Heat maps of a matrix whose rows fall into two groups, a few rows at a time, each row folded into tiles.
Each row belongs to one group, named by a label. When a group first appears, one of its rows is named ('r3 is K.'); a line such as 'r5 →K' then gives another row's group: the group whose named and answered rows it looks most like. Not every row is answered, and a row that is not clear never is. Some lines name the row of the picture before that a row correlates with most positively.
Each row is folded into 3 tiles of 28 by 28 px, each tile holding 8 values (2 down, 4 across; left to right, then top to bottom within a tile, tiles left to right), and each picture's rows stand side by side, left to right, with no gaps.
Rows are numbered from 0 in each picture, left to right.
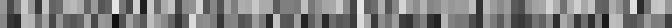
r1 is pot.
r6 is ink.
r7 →ink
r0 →ink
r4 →ink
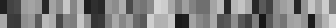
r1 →pot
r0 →pot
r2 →ink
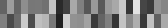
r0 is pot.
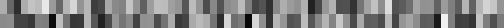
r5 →ink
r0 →ink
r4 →pot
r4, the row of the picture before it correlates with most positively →1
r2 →ink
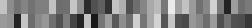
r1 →pot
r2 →ink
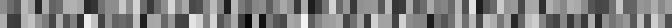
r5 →pot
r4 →pot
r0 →ink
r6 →ink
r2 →ink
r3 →pot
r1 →pot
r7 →pot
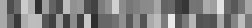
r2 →pot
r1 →pot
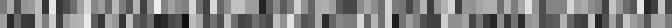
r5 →ink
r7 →pot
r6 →ink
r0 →pot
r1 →ink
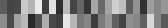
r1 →pot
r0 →pot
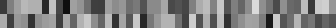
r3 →ink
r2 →pot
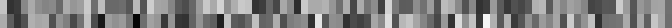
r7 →pot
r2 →ink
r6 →pot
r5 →pot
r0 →ink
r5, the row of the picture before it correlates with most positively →0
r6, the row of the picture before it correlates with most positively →2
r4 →pot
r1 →ink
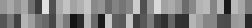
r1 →ink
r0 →ink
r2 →ink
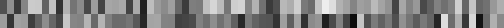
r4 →ink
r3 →ink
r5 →pot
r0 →pot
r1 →pot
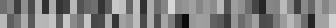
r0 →pot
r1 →pot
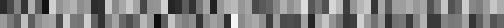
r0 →pot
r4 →ink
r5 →ink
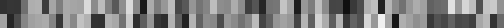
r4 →pot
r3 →pot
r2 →ink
